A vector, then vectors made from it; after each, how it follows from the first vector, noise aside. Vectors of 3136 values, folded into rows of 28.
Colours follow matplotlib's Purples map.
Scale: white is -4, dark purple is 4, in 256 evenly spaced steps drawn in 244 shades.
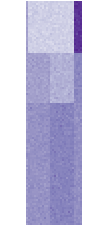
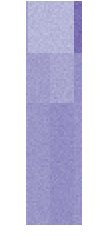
shrunk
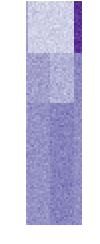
copied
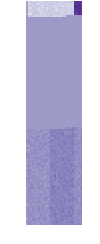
partly zeroed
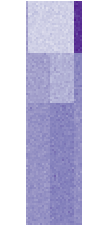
copied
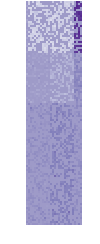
partly zeroed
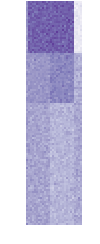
negated
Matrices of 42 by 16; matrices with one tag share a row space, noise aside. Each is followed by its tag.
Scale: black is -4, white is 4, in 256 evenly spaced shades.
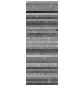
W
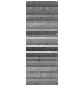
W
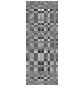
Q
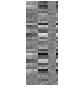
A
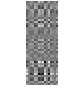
Q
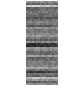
W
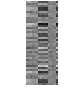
A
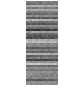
W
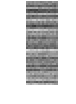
W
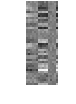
A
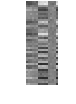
A
